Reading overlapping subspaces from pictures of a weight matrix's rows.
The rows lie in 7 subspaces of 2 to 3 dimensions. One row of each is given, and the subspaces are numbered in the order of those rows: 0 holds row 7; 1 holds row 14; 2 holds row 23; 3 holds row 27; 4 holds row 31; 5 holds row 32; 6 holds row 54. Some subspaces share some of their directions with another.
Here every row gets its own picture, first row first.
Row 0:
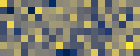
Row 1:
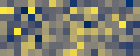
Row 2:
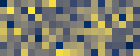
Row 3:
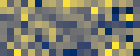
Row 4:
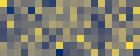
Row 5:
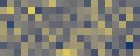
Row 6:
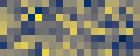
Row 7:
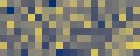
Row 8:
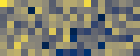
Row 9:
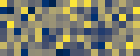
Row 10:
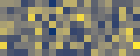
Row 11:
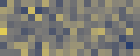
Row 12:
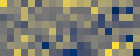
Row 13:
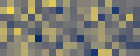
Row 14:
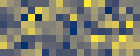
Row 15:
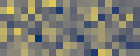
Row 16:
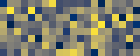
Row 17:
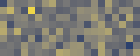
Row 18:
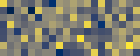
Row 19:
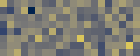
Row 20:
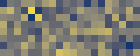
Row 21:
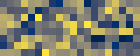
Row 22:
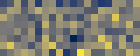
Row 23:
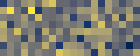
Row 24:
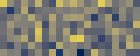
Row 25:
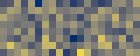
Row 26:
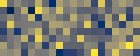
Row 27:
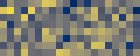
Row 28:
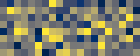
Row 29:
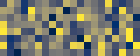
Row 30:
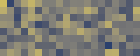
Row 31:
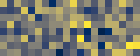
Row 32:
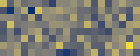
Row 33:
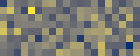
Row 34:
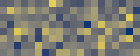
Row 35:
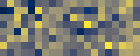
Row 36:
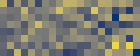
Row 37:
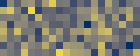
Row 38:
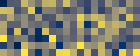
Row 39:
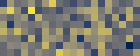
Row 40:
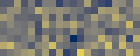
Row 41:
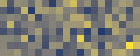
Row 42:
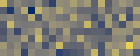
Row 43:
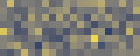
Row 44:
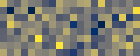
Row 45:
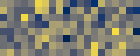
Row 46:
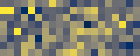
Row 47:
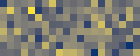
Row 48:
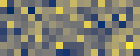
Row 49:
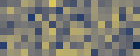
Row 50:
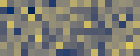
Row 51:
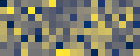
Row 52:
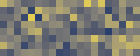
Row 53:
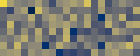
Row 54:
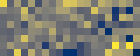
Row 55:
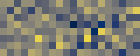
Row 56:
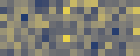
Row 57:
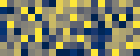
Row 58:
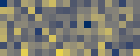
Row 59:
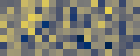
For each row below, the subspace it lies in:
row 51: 5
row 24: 5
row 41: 4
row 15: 6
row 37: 4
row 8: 6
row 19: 0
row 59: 2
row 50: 2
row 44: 4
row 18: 2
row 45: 3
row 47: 3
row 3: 6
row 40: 5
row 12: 6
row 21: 1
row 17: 0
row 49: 0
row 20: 1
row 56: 3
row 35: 2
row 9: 3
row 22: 5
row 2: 6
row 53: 6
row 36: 6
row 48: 6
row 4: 2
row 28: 1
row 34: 1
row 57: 5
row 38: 4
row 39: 4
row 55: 4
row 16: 4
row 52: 1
